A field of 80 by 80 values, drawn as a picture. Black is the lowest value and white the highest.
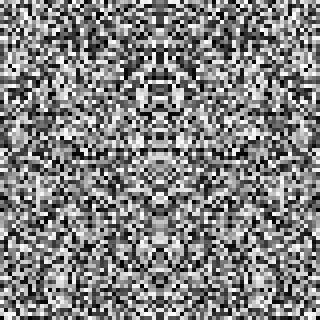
Mirror symmetry: left to right. Stripes: none. Odd rows or columns: none. Histogram: flat. Grain: fine. Slope: none.
